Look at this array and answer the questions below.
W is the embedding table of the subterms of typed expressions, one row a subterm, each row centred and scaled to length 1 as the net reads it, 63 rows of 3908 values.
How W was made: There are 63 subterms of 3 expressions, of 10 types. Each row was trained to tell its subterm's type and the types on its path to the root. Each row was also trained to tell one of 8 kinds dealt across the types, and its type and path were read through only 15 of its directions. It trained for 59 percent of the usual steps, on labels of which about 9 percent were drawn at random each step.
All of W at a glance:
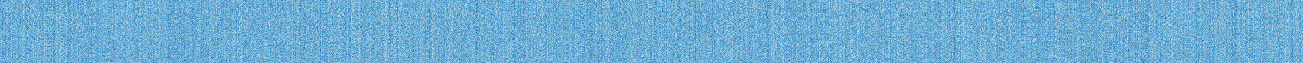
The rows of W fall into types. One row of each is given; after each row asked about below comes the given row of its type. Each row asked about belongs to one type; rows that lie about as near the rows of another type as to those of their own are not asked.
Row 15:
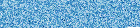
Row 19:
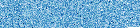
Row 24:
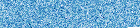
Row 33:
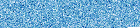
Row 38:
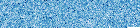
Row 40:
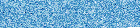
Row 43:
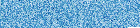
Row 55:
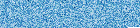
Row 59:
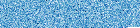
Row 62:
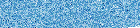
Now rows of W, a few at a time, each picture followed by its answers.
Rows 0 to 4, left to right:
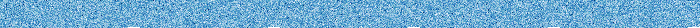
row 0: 19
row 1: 38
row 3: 62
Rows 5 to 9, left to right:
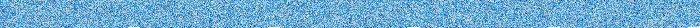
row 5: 15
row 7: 59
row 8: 40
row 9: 40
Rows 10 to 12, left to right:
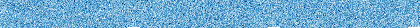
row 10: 33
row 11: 33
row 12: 62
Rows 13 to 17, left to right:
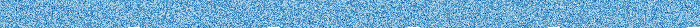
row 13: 43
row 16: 55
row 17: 24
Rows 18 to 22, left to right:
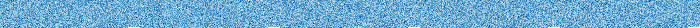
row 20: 55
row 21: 33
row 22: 55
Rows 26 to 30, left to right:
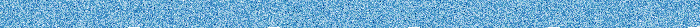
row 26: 62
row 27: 15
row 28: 33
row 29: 15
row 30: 38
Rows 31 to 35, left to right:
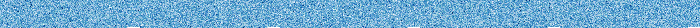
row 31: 59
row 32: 19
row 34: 55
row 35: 40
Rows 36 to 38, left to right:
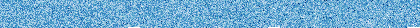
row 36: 43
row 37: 62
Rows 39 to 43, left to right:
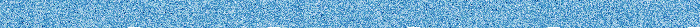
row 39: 38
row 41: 19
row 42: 19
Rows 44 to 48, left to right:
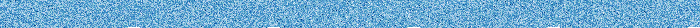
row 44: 15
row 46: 24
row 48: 15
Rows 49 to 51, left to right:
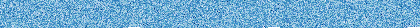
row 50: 59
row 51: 55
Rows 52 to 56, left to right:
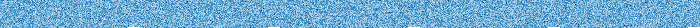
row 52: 15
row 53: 40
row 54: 40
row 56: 55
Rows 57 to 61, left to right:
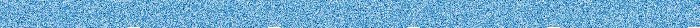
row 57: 40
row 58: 43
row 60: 19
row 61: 24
